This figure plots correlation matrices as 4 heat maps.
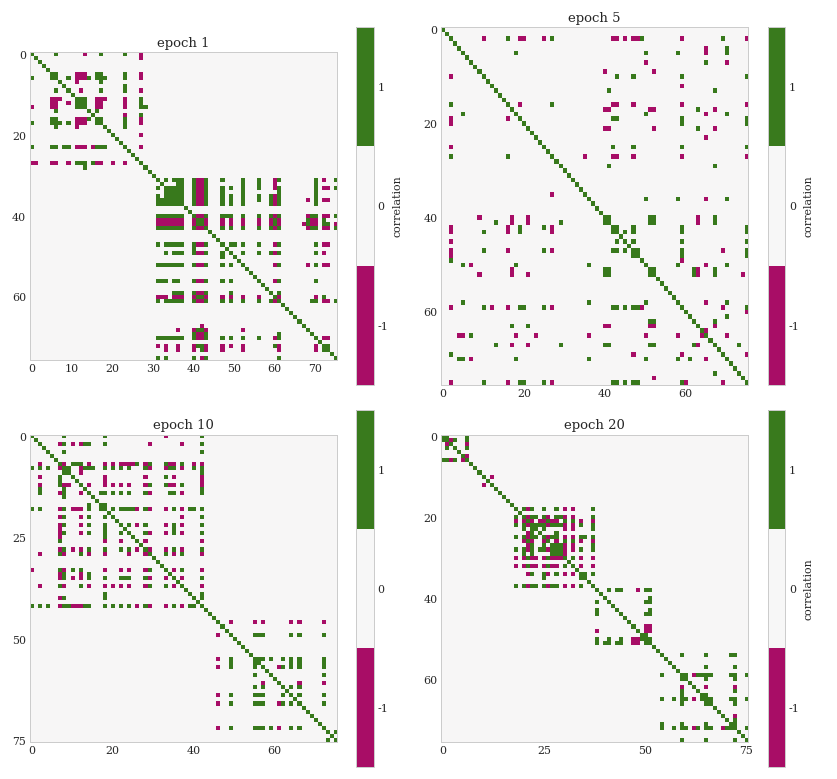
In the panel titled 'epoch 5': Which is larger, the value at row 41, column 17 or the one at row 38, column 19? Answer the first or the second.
the second
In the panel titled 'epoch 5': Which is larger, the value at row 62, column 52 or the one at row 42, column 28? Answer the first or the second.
the first
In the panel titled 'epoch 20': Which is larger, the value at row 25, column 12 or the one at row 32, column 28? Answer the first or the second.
the first
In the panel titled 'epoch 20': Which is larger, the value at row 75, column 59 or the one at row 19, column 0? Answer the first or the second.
the first
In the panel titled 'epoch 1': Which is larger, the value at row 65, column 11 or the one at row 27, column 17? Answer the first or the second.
the first
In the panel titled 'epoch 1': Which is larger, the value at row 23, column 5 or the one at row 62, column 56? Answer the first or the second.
the first
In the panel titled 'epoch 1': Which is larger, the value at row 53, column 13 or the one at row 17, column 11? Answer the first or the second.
the first
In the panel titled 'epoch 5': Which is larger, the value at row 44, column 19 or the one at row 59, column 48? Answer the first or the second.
the second
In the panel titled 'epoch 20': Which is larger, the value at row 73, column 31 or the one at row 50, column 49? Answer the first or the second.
the second
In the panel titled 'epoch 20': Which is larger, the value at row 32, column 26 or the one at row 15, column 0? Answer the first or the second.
the first
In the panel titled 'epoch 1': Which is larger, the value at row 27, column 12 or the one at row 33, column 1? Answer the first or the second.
the first
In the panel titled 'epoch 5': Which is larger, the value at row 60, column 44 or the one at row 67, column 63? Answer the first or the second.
the first
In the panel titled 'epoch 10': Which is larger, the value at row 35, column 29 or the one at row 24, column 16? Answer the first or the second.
the second
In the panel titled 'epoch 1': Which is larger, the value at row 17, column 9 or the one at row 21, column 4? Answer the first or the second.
the first
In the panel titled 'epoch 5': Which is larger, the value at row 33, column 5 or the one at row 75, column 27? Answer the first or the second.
the first
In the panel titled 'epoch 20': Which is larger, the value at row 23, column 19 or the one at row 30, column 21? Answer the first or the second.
the second
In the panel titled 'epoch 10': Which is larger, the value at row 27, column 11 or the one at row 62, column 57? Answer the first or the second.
the second
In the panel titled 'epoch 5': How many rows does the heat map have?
76
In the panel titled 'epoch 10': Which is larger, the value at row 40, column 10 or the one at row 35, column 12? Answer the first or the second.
the first
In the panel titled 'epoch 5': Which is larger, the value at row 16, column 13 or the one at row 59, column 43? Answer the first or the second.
the second
